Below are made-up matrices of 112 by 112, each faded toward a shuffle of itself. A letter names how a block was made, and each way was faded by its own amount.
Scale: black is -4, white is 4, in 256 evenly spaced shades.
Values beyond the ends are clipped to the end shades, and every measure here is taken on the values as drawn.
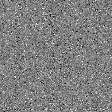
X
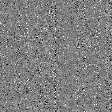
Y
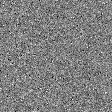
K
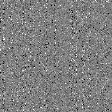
Y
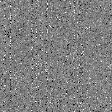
Y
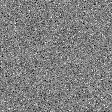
K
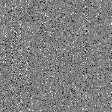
Y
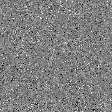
X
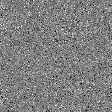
X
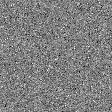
K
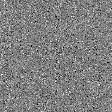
X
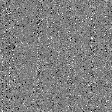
Y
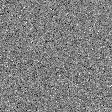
K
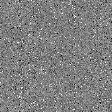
Y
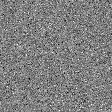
K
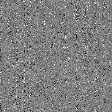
Y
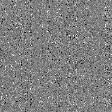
Y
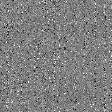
Y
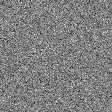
K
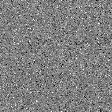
X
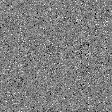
X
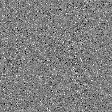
X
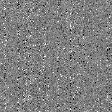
Y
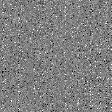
Y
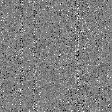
Y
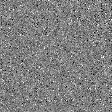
X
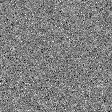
K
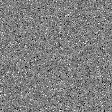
X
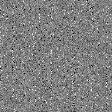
Y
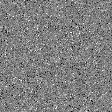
X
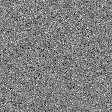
K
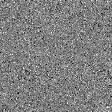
X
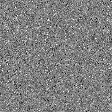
X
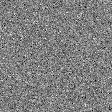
K
